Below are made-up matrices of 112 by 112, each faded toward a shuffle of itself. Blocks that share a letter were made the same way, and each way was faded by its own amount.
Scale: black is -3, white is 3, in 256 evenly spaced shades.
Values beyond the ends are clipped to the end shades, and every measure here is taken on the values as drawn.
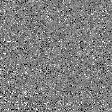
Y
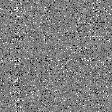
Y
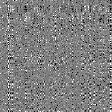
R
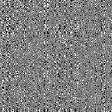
R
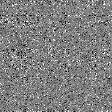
Y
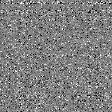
Y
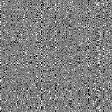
R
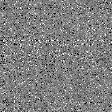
Y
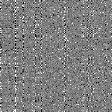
R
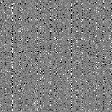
R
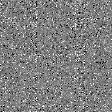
Y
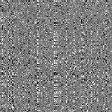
R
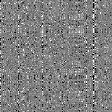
R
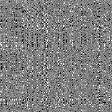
R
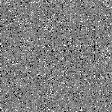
Y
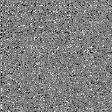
Y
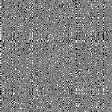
R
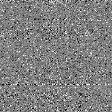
Y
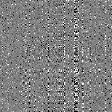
R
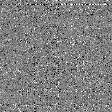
Y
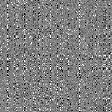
R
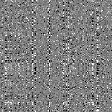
R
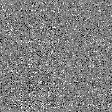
Y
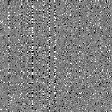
R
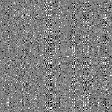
R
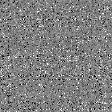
Y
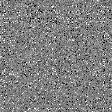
Y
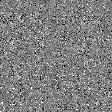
Y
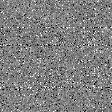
Y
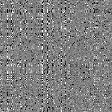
R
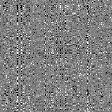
R
